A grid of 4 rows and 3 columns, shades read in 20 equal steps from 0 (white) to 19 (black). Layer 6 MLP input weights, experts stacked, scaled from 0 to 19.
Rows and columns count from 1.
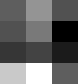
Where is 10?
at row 2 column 2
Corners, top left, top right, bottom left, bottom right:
12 13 4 12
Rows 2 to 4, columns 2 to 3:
10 19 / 14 17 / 0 12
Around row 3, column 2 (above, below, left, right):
10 0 15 17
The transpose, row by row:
12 13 15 4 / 8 10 14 0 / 13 19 17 12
